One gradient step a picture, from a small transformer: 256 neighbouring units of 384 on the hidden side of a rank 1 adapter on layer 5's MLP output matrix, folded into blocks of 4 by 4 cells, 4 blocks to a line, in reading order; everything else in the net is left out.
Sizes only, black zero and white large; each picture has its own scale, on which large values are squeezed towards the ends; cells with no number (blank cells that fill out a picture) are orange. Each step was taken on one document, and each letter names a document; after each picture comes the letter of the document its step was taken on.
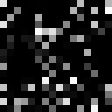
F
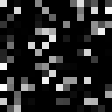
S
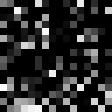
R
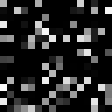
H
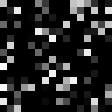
S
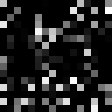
F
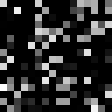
S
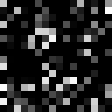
H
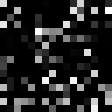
F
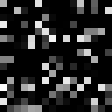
H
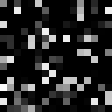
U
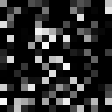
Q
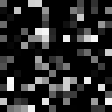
U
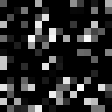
H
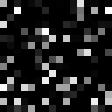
U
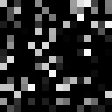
S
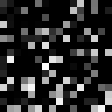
R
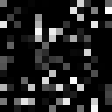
F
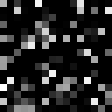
H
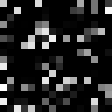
H
